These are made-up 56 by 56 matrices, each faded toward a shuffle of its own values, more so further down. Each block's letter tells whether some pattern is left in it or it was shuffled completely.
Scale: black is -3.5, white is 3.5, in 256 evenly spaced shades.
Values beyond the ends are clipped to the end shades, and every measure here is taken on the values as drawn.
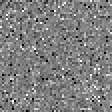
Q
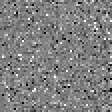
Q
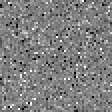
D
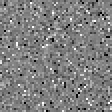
D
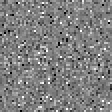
Q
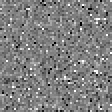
D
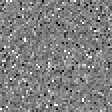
D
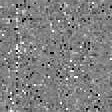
Q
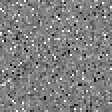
D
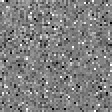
Q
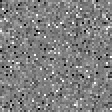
Q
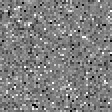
Q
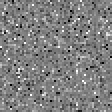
D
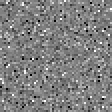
D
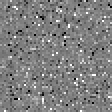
Q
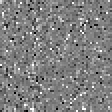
Q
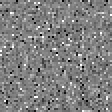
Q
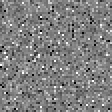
D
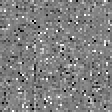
Q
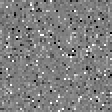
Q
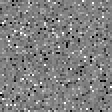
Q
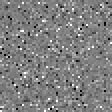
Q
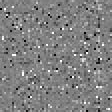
Q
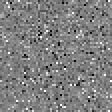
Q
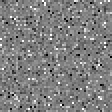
D
